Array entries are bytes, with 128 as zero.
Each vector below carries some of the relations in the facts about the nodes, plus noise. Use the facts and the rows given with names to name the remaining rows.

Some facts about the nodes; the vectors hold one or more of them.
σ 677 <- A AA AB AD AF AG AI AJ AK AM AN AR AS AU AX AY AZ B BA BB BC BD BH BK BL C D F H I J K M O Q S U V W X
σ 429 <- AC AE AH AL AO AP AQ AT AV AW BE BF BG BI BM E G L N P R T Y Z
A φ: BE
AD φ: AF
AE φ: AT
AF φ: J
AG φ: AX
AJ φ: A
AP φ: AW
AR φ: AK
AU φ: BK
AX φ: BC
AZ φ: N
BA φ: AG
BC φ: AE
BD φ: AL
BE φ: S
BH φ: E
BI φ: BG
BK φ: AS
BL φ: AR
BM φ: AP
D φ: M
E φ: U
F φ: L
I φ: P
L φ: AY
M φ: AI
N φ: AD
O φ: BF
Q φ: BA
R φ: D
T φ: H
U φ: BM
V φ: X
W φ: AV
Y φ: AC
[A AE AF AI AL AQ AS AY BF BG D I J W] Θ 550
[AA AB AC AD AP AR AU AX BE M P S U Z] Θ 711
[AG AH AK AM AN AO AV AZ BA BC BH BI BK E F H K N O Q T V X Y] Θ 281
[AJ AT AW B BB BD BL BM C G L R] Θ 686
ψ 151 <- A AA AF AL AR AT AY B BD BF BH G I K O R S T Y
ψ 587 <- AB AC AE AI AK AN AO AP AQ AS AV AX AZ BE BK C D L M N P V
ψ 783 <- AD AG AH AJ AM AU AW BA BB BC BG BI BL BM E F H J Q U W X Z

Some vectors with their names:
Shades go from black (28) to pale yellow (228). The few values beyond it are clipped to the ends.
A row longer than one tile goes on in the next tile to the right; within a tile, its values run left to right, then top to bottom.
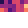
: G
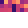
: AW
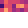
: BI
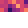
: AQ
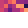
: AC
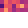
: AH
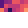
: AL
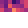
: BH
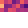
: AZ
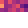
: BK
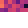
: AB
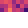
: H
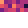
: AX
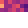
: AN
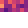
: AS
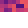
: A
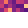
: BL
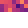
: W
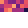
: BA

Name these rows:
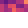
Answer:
K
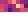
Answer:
AV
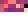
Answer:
AP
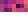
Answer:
AY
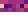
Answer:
C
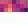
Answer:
F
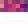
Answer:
V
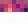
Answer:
AM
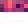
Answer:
J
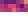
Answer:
O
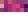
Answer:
AK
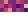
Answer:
BB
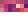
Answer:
N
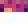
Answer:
BC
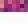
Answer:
D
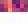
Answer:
U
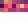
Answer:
E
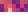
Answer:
AU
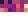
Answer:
R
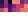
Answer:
AT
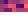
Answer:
AF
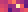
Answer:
AO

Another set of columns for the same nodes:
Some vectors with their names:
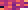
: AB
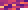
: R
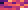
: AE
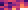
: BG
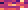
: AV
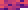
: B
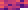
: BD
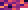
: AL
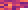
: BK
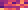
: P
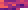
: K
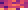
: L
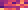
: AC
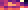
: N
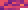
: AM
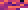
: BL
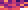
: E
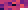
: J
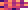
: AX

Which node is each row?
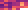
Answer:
Z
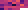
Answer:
W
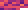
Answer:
Q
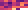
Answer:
AW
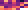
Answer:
BM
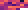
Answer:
BB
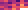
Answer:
AH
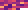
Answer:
G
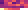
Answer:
AP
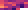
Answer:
BH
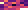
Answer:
AD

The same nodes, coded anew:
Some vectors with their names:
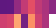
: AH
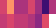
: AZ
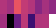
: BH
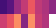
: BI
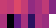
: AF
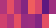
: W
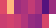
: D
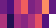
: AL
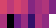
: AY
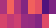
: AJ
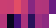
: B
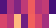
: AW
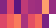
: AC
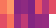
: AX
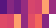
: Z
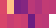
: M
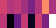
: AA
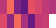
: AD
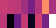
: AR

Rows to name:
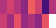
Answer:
F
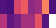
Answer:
R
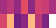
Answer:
AE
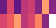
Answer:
AP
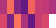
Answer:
U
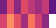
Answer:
L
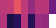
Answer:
BD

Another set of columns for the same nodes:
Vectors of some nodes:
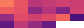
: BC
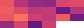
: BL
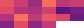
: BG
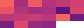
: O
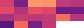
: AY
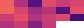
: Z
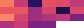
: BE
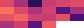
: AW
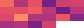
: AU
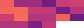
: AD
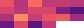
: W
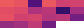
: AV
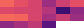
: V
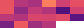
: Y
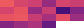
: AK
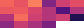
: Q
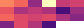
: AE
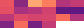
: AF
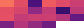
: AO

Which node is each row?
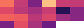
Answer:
AQ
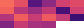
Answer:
BI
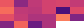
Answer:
B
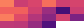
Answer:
AX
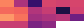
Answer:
AP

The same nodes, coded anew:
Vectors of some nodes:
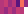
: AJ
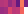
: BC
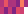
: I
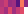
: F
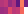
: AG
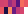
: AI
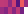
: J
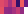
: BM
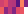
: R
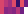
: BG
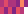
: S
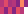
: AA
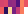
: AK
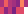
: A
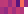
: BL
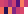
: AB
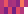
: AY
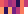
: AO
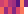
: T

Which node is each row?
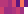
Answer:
AU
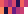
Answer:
AQ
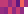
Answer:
BB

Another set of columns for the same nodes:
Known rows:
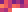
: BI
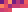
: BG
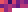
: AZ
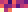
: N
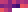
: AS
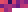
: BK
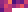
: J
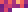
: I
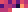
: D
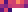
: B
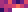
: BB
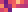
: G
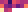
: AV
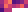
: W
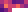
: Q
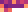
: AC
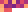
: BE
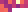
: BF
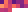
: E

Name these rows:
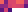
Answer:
BD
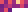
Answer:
AY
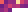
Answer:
K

